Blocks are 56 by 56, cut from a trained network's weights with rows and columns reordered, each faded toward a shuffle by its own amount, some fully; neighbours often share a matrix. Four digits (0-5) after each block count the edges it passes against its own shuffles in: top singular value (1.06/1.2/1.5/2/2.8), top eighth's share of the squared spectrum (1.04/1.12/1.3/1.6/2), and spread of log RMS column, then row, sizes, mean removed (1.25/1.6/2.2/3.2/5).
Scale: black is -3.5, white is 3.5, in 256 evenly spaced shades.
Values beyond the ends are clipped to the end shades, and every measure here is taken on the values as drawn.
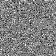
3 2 0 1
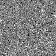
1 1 0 0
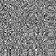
4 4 2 2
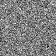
0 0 0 0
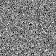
0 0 0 0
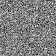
2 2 0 0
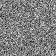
1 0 0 0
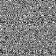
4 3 0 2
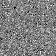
2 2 0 0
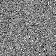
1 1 0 0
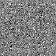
2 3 2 1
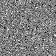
0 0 0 0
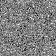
1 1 0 0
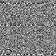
4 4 0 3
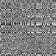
5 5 1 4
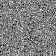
3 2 0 1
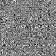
3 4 1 2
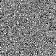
2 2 0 1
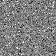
0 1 0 0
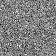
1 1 0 0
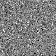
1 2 0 0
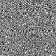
3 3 1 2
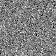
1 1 0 0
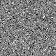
0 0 0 0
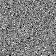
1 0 0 0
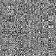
3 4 2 2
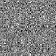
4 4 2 2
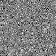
2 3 0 1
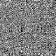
3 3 2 1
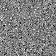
0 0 0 0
